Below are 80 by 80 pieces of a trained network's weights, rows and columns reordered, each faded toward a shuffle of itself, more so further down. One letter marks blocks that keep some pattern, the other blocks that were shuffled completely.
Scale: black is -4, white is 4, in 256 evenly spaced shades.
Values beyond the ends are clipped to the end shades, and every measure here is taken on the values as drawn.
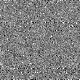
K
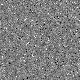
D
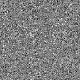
K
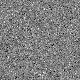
D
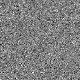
K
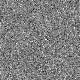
D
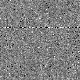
K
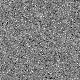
D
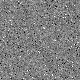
D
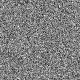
D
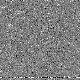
K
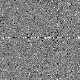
K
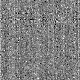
K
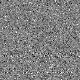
K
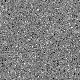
D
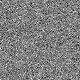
D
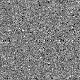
K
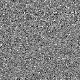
K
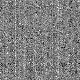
K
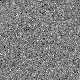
D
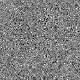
K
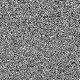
K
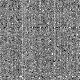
K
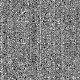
K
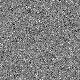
D
